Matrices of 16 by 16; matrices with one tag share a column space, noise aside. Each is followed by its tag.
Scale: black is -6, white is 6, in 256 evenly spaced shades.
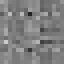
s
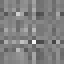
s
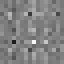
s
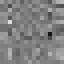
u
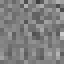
u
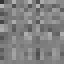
u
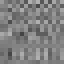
u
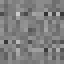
s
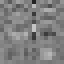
u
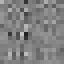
u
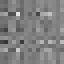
s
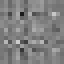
s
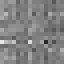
s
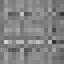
s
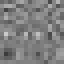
u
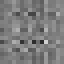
s
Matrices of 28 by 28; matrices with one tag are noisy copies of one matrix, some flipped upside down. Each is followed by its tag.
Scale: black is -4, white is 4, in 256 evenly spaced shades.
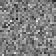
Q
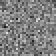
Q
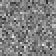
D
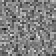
Q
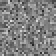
Q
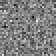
Q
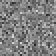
D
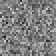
D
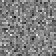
Q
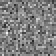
Q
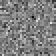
Q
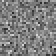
Q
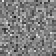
Q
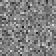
D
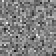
Q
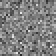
D
